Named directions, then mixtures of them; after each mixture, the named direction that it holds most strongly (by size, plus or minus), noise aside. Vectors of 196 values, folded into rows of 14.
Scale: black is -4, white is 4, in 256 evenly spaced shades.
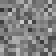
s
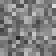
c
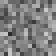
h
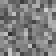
h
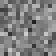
h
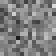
c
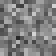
c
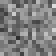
c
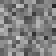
c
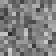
h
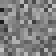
s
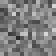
h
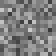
s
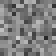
c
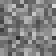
c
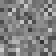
s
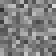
c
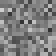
s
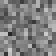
h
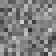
s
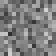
h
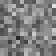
c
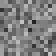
s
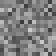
s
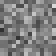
c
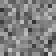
s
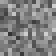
h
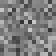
s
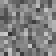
h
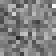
c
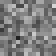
c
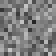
s
